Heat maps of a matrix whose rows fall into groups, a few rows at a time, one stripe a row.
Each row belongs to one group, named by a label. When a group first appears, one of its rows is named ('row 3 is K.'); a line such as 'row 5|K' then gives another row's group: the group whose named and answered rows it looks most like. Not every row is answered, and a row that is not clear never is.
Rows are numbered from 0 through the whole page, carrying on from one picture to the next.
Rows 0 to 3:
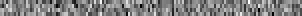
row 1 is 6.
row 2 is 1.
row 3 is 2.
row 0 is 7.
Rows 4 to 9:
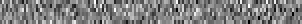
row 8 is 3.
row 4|2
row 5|7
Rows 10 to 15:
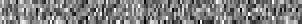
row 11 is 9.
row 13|7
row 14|1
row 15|9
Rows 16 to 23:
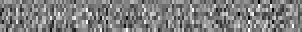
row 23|7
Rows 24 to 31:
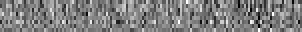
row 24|6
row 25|6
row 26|6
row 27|1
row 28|3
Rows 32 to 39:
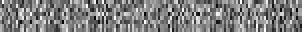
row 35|1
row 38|2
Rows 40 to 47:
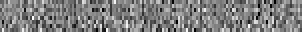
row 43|3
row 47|9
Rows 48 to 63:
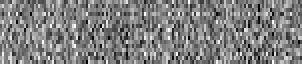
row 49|1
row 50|3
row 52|3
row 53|1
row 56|2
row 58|6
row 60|6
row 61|2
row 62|1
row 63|1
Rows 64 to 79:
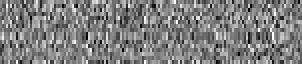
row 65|6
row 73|1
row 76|6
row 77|6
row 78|3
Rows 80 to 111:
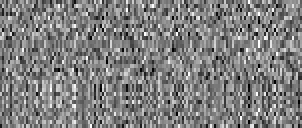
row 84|1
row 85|3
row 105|9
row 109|2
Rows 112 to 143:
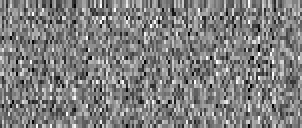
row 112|7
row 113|7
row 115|9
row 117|7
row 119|3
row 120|2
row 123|3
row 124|1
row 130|1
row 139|7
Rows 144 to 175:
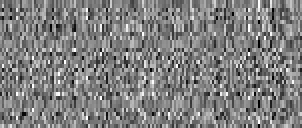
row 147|2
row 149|3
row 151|7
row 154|3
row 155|3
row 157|7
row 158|9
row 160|2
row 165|9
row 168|7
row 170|3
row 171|9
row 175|1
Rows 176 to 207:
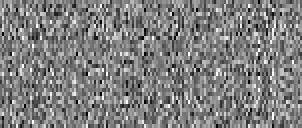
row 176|3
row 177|7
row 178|1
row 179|2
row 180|2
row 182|2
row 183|1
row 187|9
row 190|3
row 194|1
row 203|6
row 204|1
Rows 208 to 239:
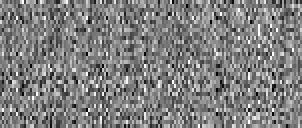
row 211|9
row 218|7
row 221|1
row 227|7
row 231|2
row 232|9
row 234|7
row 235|1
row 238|7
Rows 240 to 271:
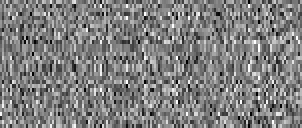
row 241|7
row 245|3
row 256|7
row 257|7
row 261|2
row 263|2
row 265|2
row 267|3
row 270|1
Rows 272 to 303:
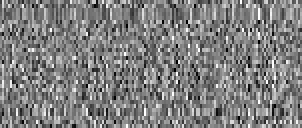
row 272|2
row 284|9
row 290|2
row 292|2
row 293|1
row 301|6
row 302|2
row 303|7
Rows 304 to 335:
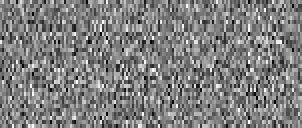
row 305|6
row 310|7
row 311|7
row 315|3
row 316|6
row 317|7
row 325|1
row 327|9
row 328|2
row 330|2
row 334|7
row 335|9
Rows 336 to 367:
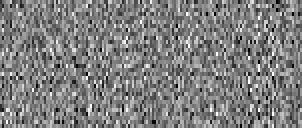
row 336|6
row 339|6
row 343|2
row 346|6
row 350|7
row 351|3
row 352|6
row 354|1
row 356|7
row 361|3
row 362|6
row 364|1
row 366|6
